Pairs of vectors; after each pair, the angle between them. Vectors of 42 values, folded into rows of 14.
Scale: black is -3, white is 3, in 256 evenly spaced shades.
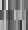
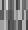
nearly parallel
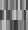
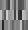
partly opposed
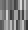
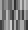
nearly parallel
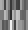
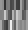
nearly parallel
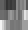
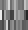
partly opposed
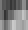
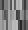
orthogonal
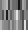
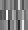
partly opposed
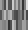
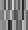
nearly parallel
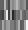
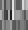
partly opposed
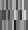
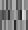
nearly parallel
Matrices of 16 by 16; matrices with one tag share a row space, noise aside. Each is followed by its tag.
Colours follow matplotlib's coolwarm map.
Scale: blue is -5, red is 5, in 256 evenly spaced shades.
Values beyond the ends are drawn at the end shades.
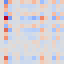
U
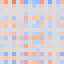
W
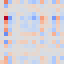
U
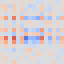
W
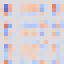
U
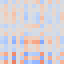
W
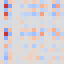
U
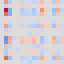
U
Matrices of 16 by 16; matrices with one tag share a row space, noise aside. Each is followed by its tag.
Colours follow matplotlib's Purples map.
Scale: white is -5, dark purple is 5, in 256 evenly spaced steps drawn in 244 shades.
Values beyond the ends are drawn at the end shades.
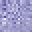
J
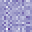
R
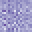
J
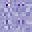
R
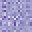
J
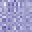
J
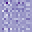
R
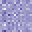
J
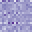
J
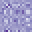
R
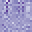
R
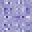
R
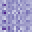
J
